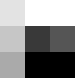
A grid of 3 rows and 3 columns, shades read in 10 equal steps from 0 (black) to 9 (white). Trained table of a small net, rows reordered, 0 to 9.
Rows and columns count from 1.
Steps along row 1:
up same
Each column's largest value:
8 9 9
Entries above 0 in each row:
3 3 1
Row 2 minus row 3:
1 2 3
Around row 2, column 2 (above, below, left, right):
9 0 7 3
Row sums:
26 12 6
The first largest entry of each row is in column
2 1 1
